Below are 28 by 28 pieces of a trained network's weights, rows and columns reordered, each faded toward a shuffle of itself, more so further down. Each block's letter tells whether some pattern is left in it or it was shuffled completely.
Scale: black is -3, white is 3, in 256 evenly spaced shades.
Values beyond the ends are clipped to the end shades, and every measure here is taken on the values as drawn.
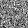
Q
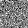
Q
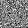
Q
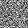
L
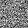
Q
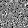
Q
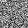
Q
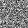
Q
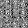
L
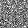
Q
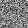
Q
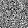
L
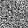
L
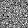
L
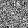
L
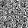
L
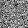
Q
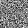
Q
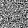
L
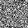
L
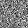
Q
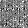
L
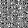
L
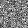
Q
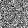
Q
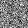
Q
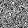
Q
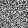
Q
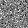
Q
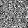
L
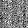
L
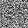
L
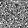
Q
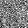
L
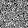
Q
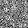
Q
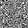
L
